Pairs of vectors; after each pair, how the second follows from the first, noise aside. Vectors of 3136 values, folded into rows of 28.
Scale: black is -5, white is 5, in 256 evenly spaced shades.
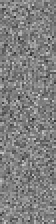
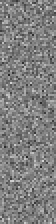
shuffled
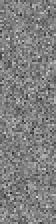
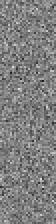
shuffled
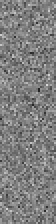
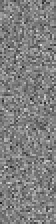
shuffled
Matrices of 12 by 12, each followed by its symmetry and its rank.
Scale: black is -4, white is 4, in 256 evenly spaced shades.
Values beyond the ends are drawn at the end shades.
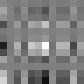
neither, rank one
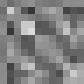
symmetric, rank two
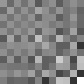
symmetric, rank two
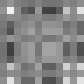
symmetric, rank two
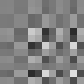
symmetric, rank one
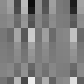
neither, rank one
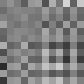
antisymmetric, rank two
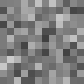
neither, full rank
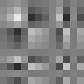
symmetric, rank one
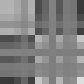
symmetric, rank one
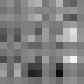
antisymmetric, rank two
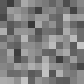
neither, full rank
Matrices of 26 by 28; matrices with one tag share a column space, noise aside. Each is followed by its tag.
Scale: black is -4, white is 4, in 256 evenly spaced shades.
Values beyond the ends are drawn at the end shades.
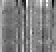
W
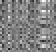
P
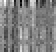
W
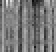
W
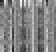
W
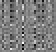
P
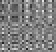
P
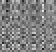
P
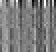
W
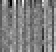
W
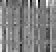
W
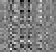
P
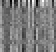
W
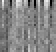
W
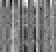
W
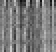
W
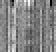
W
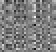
P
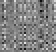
P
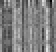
W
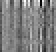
W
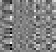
P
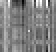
W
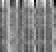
W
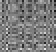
P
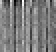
W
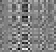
P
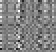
P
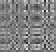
P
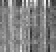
W
